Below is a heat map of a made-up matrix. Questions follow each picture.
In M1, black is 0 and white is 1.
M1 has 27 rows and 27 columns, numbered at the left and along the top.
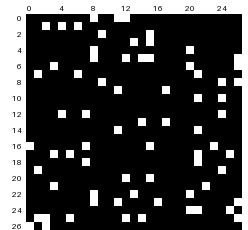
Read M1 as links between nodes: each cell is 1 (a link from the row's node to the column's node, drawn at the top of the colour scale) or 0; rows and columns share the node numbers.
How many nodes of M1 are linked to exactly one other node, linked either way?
0
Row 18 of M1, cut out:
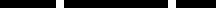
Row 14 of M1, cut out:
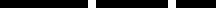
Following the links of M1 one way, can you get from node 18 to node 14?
yes
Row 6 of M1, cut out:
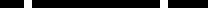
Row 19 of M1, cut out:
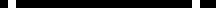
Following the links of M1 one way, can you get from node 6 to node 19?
no
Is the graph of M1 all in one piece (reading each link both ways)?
yes
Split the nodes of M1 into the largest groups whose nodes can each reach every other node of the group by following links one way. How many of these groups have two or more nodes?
2
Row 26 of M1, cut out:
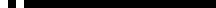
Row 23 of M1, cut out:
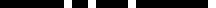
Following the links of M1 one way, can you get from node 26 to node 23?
no
